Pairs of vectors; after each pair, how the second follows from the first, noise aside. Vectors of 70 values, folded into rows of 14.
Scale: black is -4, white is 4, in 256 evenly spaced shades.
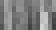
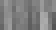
shrunk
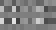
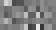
wrapped around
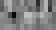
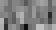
wrapped around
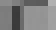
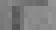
shrunk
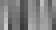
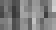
wrapped around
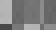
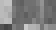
copied
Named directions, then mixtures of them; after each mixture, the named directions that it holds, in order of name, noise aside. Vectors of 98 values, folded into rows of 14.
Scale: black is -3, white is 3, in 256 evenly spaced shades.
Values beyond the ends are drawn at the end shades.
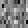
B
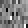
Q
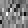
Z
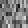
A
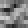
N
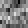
B, N, Z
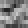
N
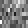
B, Z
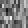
A, N, Q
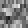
A, N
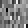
Q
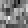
B, N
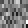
A, B, Q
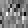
Z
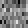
B, Z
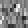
A, N, Z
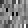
Q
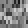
A, B, N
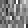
A, Q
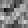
N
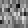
A, N, Z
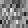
B, Z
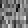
A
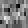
A, N, Z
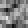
N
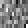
B, Q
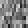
A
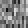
B, N, Q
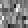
A, N, Z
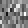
Z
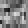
N, Z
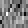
Z
